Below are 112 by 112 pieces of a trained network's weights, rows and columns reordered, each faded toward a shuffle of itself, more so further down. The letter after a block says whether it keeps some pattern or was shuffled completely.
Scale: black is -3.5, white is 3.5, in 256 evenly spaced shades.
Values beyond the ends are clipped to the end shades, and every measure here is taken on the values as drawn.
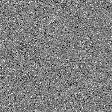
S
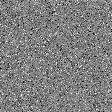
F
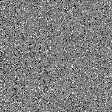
S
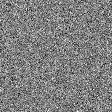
F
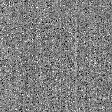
S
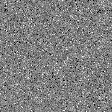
S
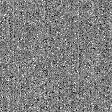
S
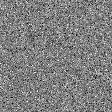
F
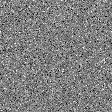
F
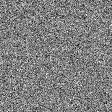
F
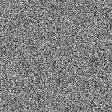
S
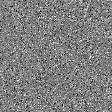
S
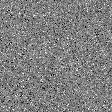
F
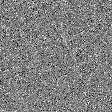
F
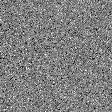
F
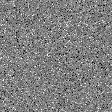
F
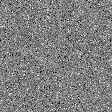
F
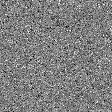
F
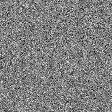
S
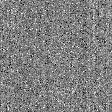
S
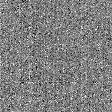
S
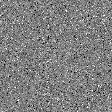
S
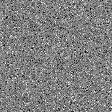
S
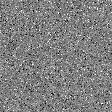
F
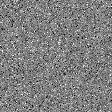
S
